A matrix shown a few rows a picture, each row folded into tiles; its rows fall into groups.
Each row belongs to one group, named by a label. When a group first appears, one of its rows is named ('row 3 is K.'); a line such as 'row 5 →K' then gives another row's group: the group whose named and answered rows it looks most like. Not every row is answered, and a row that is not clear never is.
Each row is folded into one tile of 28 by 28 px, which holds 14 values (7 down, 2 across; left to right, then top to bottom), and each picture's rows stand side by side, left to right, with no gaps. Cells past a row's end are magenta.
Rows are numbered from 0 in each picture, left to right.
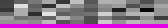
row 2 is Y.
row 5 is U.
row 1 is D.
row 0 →U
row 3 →D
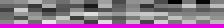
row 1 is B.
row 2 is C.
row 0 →D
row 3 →B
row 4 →D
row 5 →B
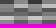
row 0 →Y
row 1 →Y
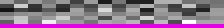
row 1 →B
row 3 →U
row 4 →U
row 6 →B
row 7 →U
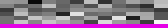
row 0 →D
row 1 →Y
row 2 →C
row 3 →B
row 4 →C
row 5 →B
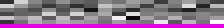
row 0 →Y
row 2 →C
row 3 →U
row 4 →C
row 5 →B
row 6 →B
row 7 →B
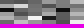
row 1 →C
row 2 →D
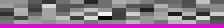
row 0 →D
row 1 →U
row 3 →C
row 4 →D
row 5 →U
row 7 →C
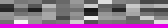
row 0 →B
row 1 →U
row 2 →D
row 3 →Y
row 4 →U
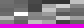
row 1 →U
